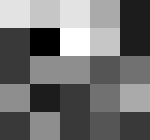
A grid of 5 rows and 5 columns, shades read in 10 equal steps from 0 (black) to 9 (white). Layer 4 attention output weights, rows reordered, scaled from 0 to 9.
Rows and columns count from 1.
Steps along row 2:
down up down down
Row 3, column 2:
5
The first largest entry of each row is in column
1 3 2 5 2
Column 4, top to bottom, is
6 7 3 4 3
